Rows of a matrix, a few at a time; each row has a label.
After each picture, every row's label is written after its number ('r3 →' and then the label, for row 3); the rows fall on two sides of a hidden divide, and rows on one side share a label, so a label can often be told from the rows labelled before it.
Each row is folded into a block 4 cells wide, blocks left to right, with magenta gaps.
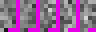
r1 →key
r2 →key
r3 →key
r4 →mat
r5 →key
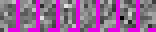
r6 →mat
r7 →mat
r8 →key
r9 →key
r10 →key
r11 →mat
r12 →mat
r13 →mat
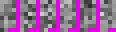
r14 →mat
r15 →key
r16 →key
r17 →mat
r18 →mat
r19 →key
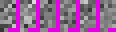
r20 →key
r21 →key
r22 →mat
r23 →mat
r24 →mat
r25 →key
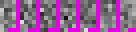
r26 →key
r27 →mat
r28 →mat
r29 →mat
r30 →mat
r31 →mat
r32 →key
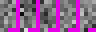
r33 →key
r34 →mat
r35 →mat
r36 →mat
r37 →key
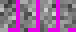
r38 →mat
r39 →key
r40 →key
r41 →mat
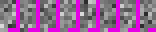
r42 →mat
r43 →mat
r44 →mat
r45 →key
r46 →key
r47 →mat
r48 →mat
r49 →key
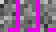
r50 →mat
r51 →key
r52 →key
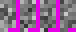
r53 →mat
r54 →key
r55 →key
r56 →mat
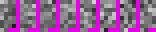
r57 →key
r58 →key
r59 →mat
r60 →key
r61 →key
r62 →key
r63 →mat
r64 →key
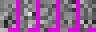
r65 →key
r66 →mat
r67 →key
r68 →mat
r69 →mat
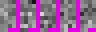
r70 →mat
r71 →mat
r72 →key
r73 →mat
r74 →mat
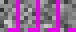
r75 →key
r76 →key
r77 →mat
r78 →key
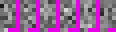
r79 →mat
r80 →mat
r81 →mat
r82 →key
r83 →mat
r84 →mat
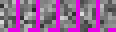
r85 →key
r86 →mat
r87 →key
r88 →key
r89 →key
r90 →key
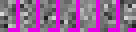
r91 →key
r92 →key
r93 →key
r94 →key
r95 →key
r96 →key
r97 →mat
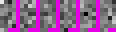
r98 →key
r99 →key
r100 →mat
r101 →mat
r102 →mat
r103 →mat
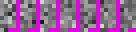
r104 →key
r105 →key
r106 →key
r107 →mat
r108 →mat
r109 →mat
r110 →mat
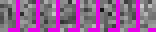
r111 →mat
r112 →mat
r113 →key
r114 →key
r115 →key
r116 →key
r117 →mat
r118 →key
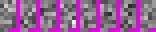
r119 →key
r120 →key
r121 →mat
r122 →mat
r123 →mat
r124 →key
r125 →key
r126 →key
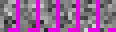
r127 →key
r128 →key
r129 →key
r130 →key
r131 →mat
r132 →mat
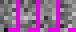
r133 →key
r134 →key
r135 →key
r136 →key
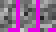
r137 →key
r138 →key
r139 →mat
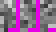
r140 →key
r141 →key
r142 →key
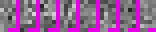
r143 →key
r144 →key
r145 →key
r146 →key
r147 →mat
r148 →mat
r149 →mat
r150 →mat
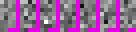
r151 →key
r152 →key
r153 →key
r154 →key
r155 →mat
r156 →key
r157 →key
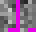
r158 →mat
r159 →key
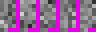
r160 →mat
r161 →key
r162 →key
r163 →mat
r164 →mat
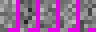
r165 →key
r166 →mat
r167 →key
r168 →key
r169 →key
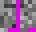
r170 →key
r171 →key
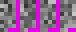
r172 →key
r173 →mat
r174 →key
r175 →mat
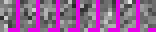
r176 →mat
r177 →key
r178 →mat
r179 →mat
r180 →mat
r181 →mat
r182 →mat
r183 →mat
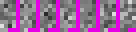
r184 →mat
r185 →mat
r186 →key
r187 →key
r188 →mat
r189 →key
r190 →key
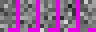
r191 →mat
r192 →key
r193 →key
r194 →mat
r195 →key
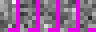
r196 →key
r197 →mat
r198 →mat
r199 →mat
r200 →key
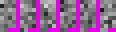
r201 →key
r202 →mat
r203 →key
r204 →key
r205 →key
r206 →mat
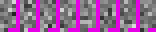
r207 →key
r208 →mat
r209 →mat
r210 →key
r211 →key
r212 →mat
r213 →mat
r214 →mat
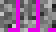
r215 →key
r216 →mat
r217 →mat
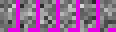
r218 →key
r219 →key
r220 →key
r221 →key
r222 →mat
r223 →key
